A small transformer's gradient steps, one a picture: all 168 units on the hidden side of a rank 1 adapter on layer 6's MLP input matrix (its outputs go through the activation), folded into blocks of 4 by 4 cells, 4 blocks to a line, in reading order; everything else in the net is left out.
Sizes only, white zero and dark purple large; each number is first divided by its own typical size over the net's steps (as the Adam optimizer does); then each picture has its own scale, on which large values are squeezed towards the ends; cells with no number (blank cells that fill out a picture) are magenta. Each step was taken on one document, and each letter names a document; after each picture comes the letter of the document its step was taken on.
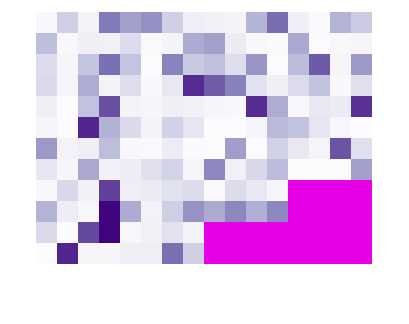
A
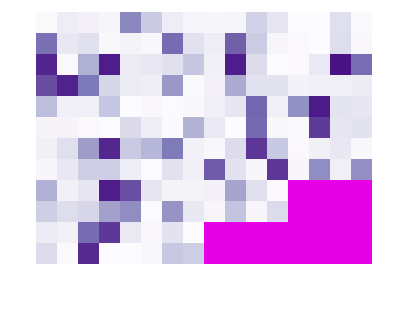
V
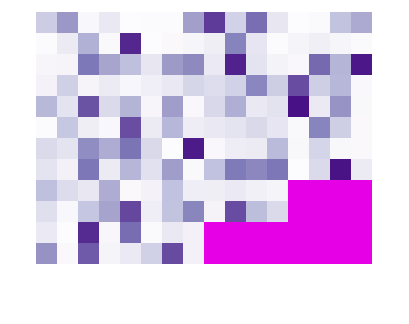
V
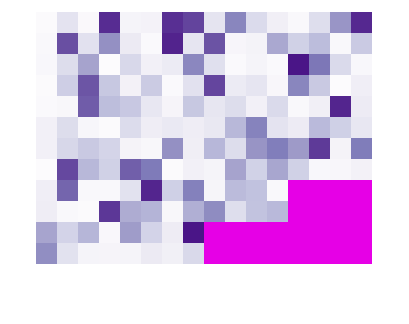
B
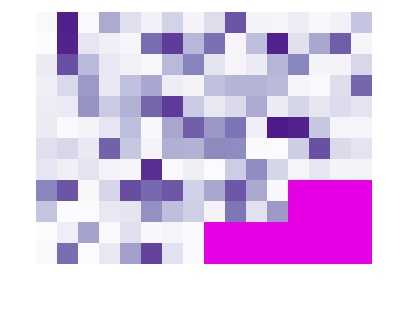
B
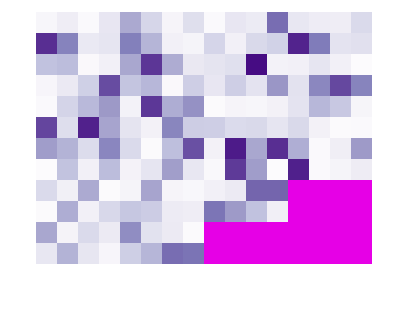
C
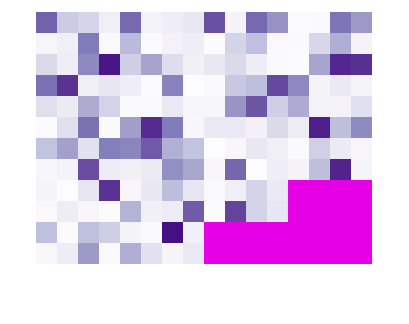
V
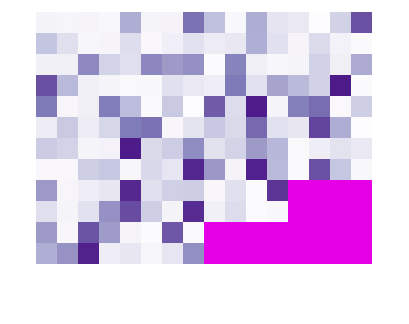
V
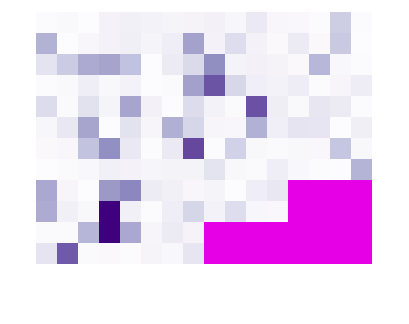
A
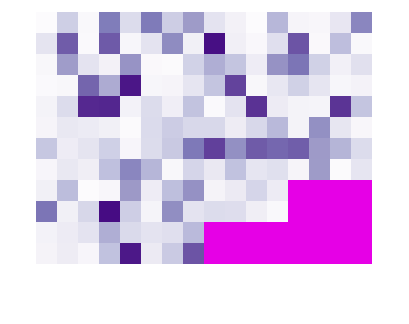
B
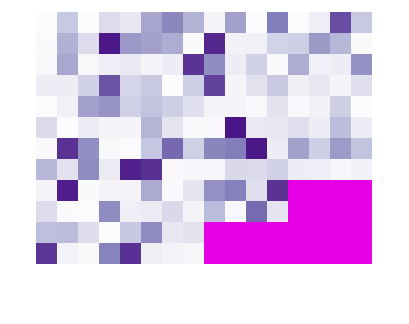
B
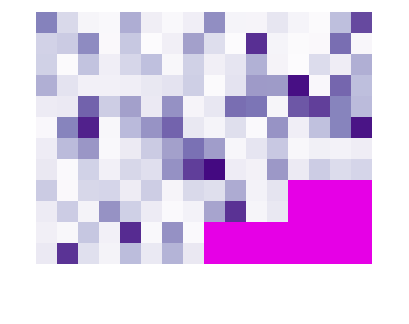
V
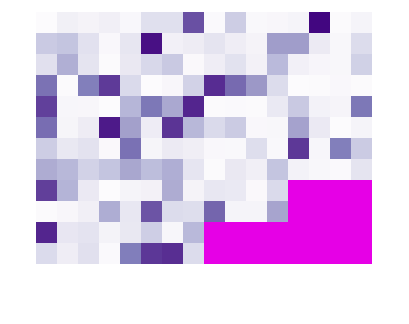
C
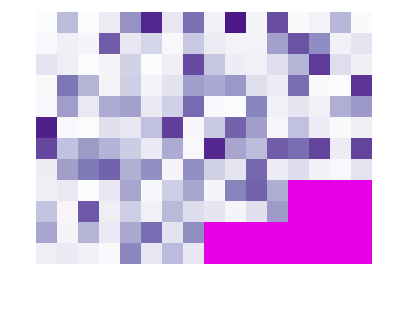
B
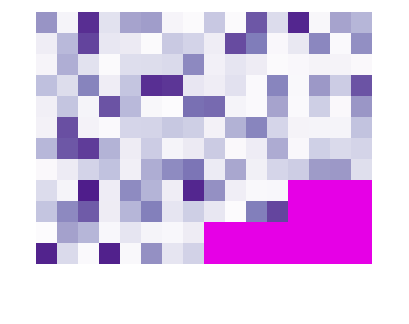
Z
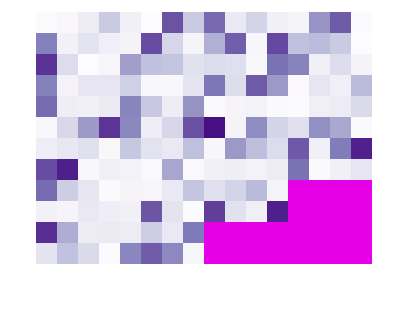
C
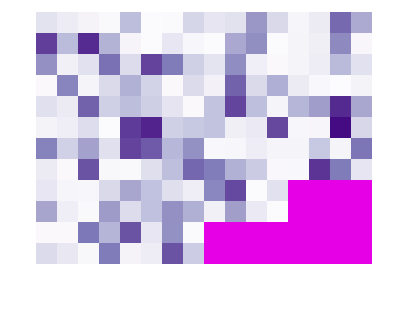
V
